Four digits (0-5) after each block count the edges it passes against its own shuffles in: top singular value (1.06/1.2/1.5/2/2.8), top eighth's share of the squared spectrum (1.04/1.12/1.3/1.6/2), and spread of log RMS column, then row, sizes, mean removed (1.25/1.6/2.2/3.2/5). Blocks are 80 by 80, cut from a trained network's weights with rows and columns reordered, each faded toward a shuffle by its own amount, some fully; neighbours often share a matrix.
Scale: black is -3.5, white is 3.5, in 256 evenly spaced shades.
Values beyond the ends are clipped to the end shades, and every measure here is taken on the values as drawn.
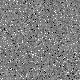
1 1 0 0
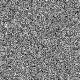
2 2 0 0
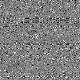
4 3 0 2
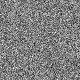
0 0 0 0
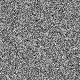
0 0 0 0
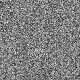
1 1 0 0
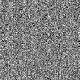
3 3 1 1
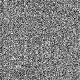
2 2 1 0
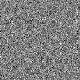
3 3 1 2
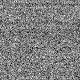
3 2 0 1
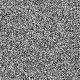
2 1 0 0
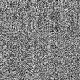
3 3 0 0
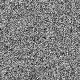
0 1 0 0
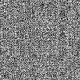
3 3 0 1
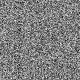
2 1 0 0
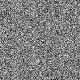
3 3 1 1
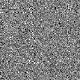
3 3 2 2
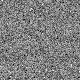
0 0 0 0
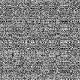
4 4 1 2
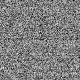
2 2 0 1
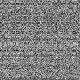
4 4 1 2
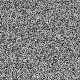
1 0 0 0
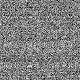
3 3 1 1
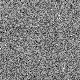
1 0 0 0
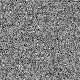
1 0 0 0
